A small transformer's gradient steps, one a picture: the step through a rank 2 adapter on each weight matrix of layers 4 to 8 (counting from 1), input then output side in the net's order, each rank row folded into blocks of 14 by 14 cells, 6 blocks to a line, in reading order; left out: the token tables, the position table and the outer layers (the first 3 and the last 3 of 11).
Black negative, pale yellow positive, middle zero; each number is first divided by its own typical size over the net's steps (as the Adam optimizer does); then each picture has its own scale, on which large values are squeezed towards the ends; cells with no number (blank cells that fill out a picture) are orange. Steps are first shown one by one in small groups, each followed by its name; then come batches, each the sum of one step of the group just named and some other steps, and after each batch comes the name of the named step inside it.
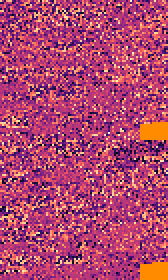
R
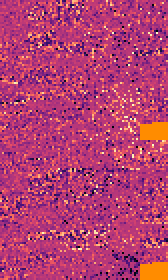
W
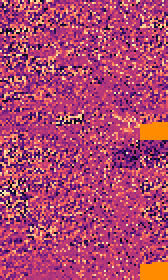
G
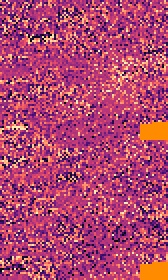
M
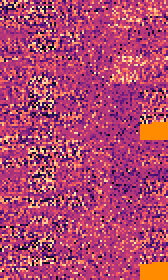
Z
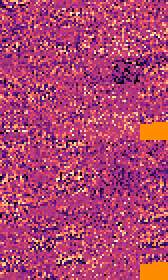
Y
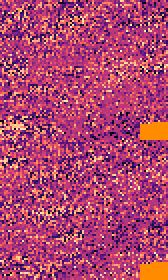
M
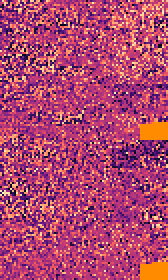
G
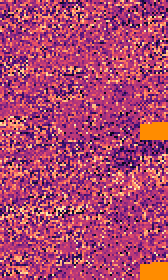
R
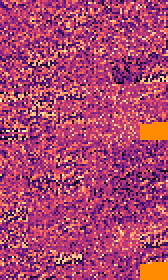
Y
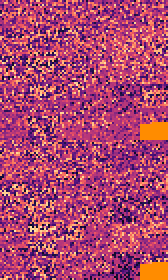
G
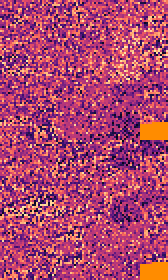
R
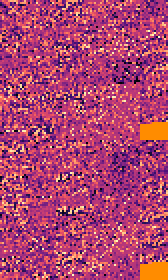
Y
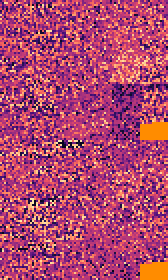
Z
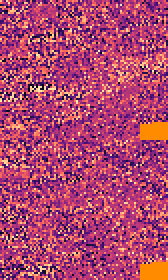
M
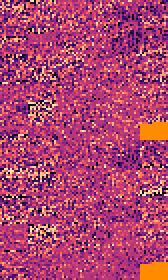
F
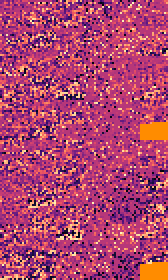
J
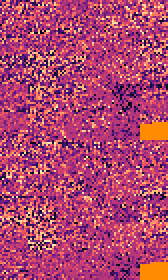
F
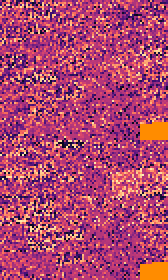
F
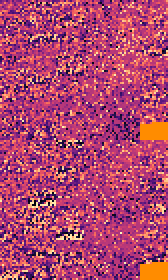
J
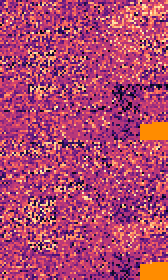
J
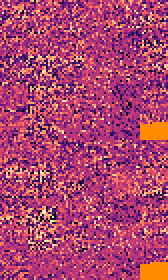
F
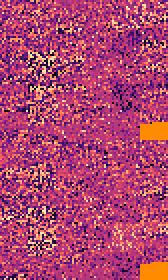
F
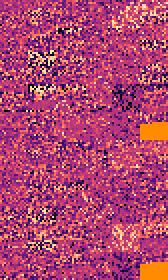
J
